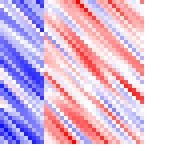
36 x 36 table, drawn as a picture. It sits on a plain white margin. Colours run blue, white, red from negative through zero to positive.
Overall the values sit about 50% of the way up the scale. The right part is higher, past a seam about 30% of the way across. The grain runs diagonally down to the right. The histogram is bell-shaped.
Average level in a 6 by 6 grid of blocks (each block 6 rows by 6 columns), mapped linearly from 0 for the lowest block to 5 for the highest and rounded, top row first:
113544 / 124443 / 024544 / 104344 / 124433 / 015443
